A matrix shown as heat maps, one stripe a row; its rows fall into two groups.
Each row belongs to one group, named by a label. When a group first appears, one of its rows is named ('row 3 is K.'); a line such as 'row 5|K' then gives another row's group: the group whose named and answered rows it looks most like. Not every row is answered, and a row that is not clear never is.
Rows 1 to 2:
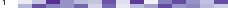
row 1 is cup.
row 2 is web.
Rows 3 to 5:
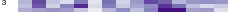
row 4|web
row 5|web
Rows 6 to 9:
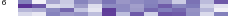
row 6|cup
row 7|web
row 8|web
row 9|cup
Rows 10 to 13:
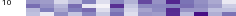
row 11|web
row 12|web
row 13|cup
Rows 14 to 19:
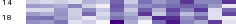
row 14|cup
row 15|web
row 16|cup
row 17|cup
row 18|web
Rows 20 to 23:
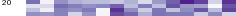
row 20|cup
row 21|cup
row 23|web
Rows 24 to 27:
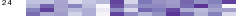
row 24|cup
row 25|web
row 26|web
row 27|web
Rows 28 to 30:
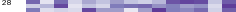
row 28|cup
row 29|cup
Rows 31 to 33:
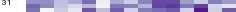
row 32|web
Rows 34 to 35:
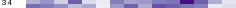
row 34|web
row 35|web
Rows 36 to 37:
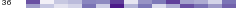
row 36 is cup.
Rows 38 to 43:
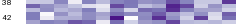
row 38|cup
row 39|web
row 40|web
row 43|web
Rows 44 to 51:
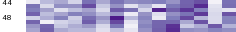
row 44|cup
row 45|cup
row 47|cup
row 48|cup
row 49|cup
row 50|web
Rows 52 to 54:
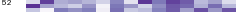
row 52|web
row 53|web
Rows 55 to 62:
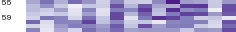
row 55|web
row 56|cup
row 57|cup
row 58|cup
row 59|web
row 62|cup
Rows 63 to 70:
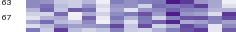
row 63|web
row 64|web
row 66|cup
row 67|cup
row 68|web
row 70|cup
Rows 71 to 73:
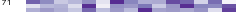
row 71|web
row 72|cup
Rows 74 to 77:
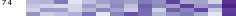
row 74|cup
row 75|cup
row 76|cup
